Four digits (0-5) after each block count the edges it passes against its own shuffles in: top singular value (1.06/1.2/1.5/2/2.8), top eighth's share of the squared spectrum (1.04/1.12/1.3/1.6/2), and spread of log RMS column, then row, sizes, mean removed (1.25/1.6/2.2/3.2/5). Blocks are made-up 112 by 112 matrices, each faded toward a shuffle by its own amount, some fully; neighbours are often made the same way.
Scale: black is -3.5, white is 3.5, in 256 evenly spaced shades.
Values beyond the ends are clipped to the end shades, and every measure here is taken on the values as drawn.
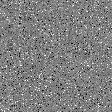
3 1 0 0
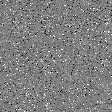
2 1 0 0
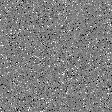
2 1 0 0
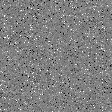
1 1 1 0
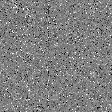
3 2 1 0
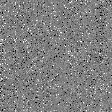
2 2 2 1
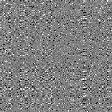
5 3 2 3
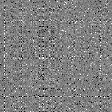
5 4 3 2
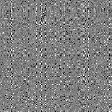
5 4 3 3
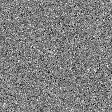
0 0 0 0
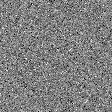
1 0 0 0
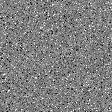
0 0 0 0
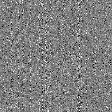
1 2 3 0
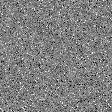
0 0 0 0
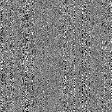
2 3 4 0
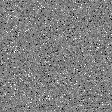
0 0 0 0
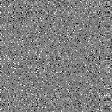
4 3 2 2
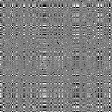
5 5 4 4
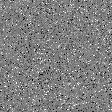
2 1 0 0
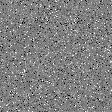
2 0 0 0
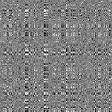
5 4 4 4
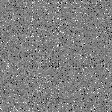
3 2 1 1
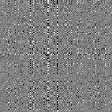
5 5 4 3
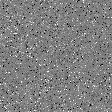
1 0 0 0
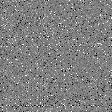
4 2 1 2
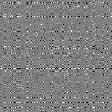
5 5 3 4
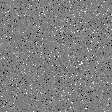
0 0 0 0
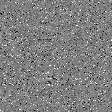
3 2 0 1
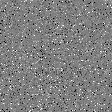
2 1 0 1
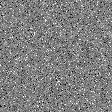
1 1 0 0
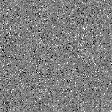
3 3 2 1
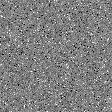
1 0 0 0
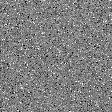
1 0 0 0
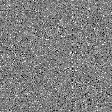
3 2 1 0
